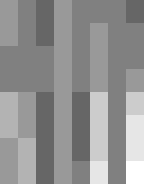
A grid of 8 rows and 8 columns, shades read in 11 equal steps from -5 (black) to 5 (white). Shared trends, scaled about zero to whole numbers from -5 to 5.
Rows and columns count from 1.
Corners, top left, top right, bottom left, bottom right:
1 -1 1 5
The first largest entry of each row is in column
1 1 4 4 6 8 8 8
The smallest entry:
-1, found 10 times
